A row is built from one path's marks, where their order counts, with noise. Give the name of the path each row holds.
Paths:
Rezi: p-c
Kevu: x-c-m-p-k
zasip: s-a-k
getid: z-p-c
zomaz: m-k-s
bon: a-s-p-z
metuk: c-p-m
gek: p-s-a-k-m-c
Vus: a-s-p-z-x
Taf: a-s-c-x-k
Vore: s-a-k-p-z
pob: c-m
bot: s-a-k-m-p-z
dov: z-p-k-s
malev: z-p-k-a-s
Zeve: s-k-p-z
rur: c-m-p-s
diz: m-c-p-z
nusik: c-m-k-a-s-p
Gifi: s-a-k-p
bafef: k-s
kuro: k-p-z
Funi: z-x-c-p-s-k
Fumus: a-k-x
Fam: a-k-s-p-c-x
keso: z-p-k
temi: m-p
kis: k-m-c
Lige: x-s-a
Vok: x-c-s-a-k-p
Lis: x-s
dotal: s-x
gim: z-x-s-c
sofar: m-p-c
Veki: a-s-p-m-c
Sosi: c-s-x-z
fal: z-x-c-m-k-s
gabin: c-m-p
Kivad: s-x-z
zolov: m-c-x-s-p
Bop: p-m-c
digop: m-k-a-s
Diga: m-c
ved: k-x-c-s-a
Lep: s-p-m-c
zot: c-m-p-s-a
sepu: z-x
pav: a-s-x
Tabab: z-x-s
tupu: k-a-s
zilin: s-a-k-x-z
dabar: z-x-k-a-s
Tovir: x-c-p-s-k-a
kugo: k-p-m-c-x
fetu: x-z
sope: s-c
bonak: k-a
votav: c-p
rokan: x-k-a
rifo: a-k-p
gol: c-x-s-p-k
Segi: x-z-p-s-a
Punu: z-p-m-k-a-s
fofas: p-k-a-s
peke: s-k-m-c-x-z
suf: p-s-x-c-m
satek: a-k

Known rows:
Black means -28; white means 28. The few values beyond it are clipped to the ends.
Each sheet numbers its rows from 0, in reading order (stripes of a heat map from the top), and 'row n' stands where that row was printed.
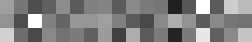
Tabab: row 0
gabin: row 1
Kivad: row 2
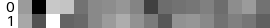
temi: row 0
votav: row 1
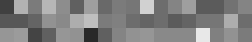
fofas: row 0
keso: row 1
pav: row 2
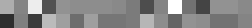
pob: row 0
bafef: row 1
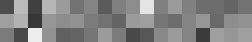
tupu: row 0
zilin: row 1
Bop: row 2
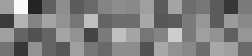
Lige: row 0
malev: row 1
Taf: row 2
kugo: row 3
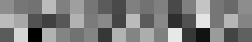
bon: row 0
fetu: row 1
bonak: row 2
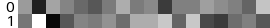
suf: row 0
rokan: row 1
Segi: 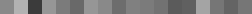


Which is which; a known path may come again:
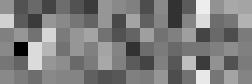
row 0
gim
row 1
Kivad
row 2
bot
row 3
temi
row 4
Lep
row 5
Vus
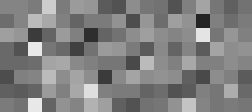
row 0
bon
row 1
gek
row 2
pav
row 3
Rezi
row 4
zomaz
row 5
rifo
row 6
keso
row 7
rur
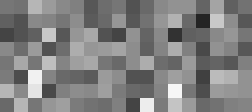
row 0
Veki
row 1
kis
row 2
kuro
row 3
Kevu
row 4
Vore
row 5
Bop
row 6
pob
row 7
digop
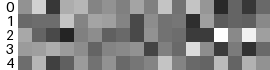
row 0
zasip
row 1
Zeve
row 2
sepu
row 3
zot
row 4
dabar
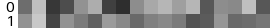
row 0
Fumus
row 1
Segi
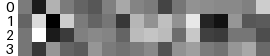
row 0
suf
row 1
bonak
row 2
rokan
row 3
kugo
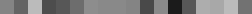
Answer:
getid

